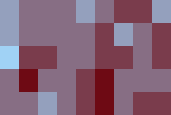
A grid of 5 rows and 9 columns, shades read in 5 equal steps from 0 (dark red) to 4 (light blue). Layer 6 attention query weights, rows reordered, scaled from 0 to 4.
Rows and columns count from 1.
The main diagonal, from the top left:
3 2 1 2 1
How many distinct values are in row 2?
3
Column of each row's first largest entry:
1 1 1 1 3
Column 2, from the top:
2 2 1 0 2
